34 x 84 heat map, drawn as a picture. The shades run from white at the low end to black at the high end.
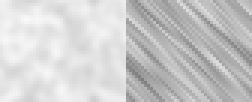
The table splits into one row of 2 panels. Panel 1,1: very low, blotchy, faint in contrast. Panel 1,2: low, slanting down to the right.
